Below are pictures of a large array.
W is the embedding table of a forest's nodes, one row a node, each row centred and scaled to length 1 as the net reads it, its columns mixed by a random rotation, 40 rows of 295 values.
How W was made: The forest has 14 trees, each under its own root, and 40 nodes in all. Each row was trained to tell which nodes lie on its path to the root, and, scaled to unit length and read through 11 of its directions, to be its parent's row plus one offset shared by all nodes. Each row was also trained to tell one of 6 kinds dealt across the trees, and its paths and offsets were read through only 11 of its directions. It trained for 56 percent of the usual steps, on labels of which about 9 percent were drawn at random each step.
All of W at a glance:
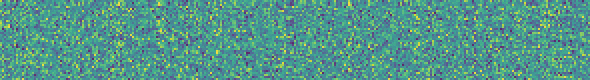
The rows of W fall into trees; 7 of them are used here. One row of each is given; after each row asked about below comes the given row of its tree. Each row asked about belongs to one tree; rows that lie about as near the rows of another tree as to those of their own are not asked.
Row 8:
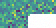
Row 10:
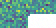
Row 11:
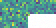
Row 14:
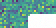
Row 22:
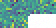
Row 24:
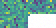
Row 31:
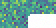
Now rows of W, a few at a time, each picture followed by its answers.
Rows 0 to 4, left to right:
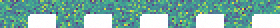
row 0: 22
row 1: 11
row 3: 14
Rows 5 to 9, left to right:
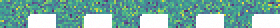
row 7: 24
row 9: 22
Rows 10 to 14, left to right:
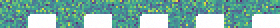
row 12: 10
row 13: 22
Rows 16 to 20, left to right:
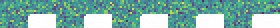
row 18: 8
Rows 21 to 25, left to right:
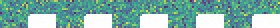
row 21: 11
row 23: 14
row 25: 14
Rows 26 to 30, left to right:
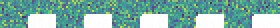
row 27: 10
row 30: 24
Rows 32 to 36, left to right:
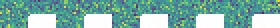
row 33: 8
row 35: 10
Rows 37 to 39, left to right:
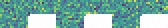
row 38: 24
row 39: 22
